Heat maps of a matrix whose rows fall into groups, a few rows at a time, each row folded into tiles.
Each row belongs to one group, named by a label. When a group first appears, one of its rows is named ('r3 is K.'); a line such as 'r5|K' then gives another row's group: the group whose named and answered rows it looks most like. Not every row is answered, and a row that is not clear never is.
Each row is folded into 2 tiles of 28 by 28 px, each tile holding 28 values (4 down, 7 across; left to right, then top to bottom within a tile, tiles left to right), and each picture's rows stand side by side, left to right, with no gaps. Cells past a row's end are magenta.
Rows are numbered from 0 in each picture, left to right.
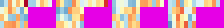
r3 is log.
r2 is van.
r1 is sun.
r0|log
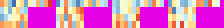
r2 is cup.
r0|sun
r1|cup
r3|cup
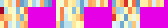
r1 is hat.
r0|cup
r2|hat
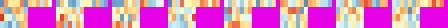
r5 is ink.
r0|hat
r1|cup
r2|van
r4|log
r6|van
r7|log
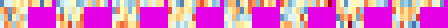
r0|van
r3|ink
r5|sun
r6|ink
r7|ink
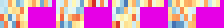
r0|van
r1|hat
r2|sun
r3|hat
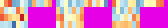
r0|hat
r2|sun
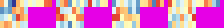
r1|hat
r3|ink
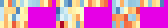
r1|sun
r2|cup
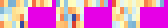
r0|sun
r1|van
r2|ink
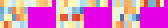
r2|van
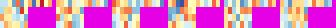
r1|ink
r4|van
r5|ink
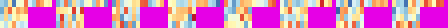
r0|log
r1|cup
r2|van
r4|sun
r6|log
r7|sun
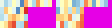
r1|cup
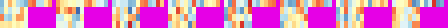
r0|van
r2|van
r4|log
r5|ink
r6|log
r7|cup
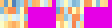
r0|log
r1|van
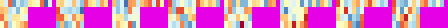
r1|hat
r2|sun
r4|van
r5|cup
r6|ink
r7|ink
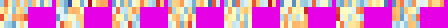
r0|hat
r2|van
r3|hat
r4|van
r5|cup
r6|cup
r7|hat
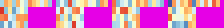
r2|ink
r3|hat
